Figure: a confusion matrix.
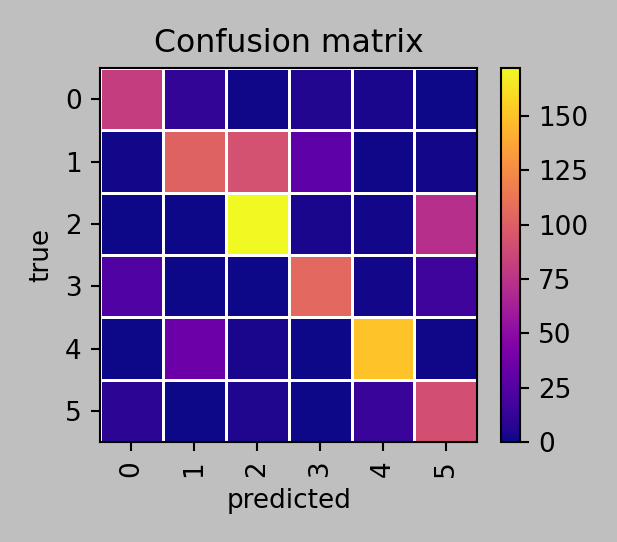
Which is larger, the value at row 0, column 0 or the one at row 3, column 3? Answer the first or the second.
the second
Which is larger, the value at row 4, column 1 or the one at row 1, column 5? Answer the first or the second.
the first
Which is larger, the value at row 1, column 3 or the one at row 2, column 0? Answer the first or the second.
the first
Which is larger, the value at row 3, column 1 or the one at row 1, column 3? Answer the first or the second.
the second
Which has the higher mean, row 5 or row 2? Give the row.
2
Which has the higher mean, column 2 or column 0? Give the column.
2
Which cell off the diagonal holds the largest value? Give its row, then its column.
1, 2
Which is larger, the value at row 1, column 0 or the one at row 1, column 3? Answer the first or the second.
the second
